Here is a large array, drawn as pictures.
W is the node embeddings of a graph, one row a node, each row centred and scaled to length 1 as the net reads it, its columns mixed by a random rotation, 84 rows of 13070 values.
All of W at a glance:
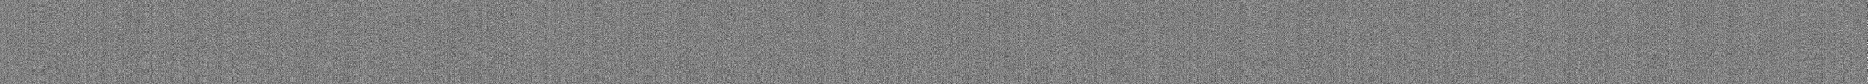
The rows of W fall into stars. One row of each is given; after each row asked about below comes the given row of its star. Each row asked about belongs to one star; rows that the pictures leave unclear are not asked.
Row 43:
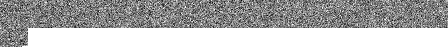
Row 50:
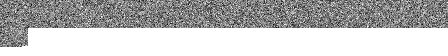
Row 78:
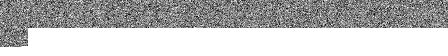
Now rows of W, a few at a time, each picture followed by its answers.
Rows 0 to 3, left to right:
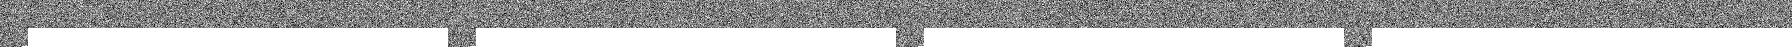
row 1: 78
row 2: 50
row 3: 50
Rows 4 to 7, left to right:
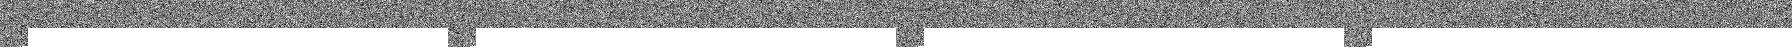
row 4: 43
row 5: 43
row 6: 43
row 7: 50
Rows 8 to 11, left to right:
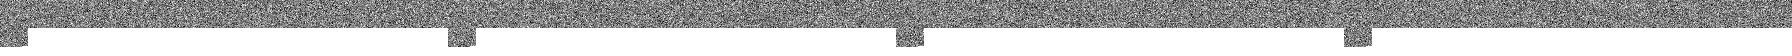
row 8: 78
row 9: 50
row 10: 78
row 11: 43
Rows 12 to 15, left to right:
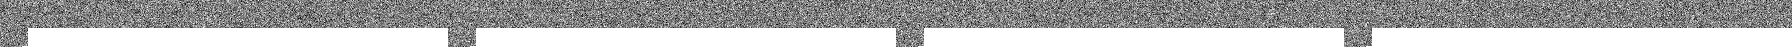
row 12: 43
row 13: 50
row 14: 50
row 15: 50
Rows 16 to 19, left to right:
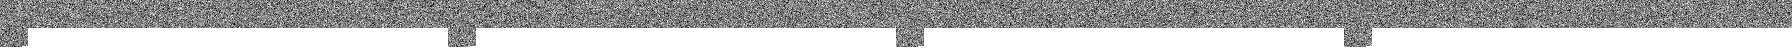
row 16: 78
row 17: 43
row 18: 50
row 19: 43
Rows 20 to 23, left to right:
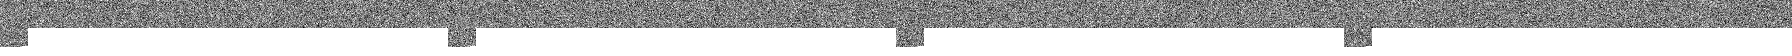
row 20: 78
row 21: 43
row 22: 43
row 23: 78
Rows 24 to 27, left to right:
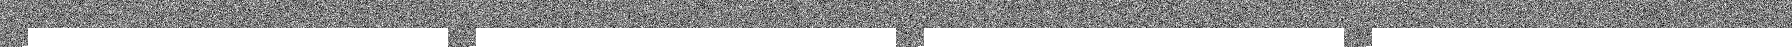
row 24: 43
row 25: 78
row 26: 78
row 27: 78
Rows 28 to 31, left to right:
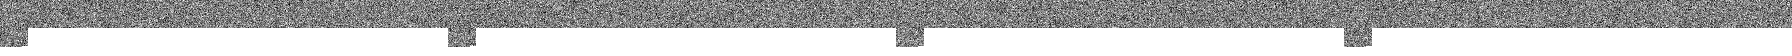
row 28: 50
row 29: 43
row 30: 50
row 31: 43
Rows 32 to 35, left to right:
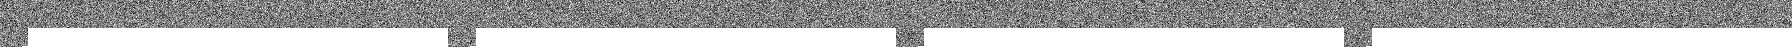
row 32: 43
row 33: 50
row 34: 78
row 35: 50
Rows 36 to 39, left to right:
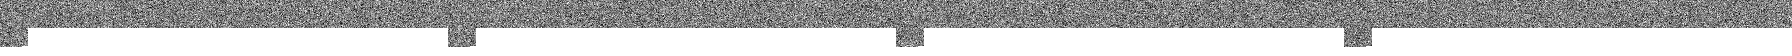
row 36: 43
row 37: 50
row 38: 78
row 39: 78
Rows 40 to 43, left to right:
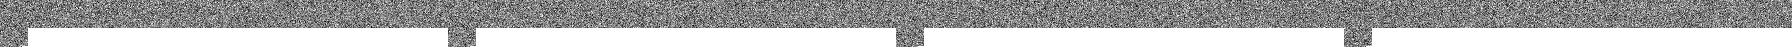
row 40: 43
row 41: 50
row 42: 78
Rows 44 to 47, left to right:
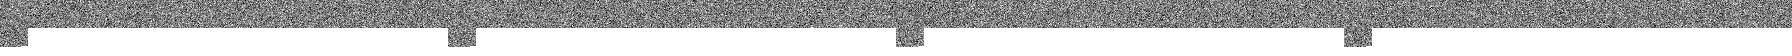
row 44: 78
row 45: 50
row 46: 43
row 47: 43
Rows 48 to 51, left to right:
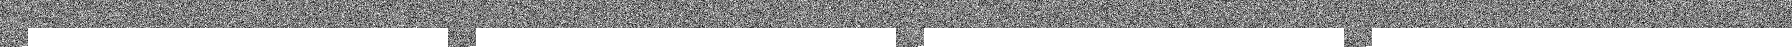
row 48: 50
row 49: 78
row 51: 43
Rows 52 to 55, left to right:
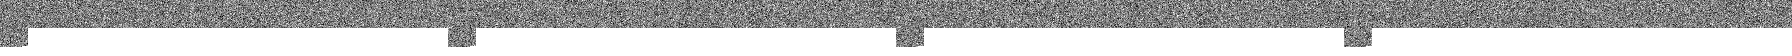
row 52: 43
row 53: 43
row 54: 78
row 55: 50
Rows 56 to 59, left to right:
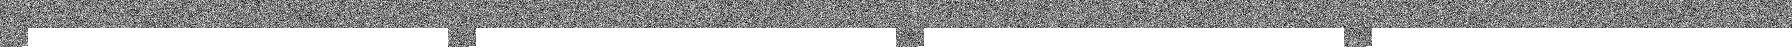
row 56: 50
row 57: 78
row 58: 78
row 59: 78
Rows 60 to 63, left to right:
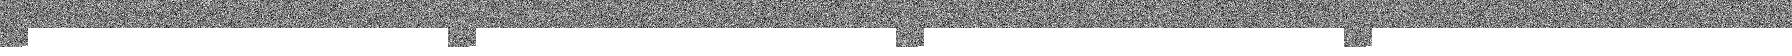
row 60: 43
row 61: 50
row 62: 50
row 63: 50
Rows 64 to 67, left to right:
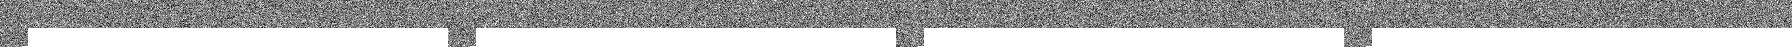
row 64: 78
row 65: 78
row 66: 50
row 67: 50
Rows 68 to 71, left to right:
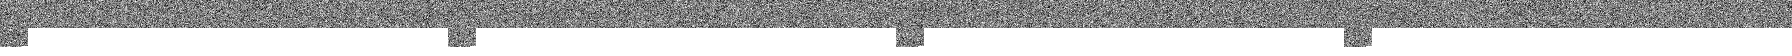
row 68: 78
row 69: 43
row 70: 43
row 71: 43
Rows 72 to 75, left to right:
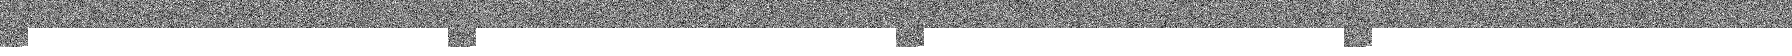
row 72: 43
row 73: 78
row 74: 43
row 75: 50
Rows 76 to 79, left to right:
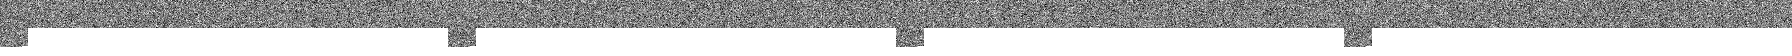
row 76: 50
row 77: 78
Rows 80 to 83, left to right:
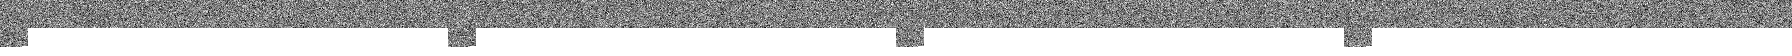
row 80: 78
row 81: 78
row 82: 43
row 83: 50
